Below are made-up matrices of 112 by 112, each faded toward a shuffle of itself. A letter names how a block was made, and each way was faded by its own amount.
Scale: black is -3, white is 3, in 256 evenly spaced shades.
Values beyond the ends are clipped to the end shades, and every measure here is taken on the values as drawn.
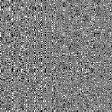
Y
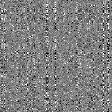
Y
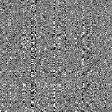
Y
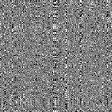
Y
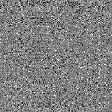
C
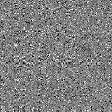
C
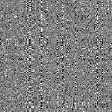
Y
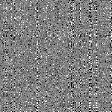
Y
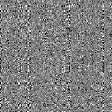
Y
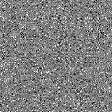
C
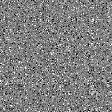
C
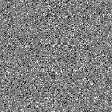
C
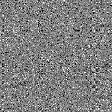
C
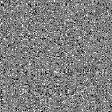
C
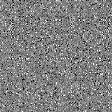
C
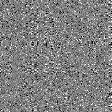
C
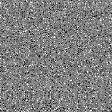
C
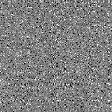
C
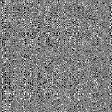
Y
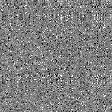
C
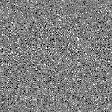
C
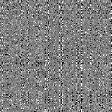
Y
